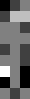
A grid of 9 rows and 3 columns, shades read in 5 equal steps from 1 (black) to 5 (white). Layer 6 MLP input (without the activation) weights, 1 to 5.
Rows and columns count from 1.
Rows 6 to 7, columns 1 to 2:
3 3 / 5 3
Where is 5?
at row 7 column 1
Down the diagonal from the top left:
1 4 2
